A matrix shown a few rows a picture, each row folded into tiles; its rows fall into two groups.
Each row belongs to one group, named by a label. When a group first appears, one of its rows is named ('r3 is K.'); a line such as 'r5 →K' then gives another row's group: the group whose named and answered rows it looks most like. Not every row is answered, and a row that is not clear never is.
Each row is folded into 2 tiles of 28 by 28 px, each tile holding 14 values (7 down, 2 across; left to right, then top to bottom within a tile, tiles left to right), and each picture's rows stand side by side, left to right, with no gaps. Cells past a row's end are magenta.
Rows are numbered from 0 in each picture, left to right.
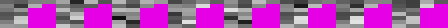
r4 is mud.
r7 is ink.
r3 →ink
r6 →ink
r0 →ink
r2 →mud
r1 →mud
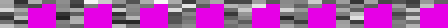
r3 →mud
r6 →mud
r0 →mud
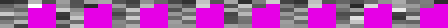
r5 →ink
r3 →ink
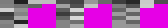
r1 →ink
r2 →ink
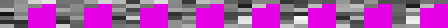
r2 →mud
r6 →mud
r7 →ink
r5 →ink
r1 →mud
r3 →mud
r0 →mud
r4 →ink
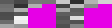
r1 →mud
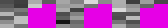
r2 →mud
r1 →mud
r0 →ink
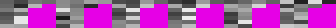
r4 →ink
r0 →ink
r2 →ink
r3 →ink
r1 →mud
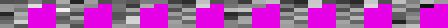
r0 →ink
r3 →ink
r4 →mud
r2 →ink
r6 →ink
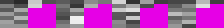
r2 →mud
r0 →ink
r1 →ink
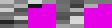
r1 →ink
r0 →mud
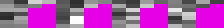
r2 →ink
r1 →ink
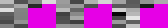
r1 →mud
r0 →mud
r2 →mud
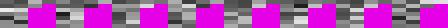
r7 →mud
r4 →ink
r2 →ink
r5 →ink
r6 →ink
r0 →mud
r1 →mud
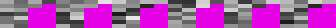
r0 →mud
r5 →mud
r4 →mud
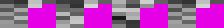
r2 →mud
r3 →ink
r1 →ink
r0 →ink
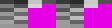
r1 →ink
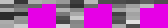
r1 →mud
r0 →mud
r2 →ink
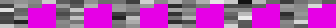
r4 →mud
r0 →mud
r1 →ink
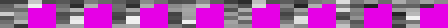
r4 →ink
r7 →mud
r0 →ink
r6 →mud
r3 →ink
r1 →ink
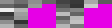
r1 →ink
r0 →mud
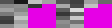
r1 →ink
